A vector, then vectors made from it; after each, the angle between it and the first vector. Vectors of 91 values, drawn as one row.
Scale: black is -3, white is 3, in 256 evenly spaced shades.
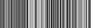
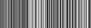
nearly parallel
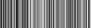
partly aligned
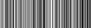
partly opposed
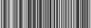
partly opposed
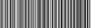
partly opposed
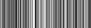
partly aligned
